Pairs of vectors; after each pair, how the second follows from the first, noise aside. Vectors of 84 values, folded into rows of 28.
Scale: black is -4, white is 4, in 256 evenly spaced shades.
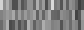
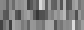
shuffled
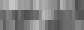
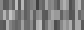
shuffled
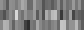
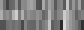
shuffled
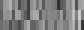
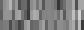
copied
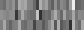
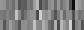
negated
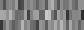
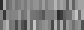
shuffled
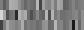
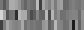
copied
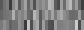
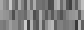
negated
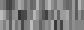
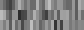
copied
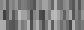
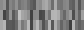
copied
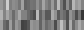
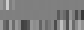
partly zeroed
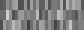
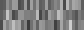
copied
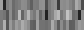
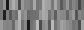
shuffled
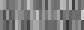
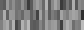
negated
